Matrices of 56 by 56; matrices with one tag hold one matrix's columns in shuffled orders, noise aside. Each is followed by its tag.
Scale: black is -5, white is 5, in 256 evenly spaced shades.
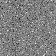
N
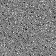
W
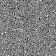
N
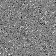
W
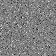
W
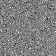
N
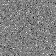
W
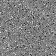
W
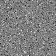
N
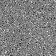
N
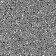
N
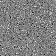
W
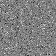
W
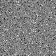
N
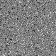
N
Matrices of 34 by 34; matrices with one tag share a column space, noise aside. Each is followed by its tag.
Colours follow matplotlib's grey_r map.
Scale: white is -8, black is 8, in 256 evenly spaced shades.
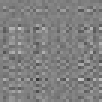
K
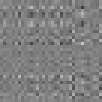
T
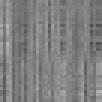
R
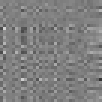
K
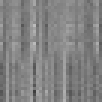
R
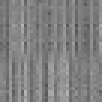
R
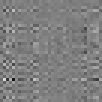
K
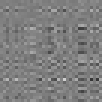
K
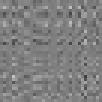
T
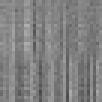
R
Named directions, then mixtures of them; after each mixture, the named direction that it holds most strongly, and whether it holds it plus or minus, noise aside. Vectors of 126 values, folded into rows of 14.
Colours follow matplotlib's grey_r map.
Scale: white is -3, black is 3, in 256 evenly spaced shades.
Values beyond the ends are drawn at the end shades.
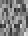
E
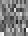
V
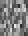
E, minus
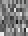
V, plus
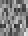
E, plus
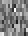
V, plus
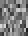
E, minus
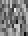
E, minus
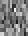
V, plus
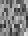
E, plus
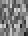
E, minus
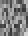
E, plus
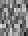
E, minus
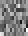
V, plus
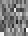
V, plus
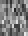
E, plus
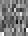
V, plus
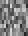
E, minus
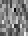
E, plus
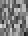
E, minus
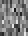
V, minus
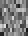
E, minus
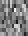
E, minus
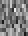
E, minus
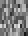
E, minus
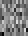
V, minus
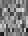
V, minus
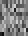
V, minus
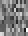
V, plus
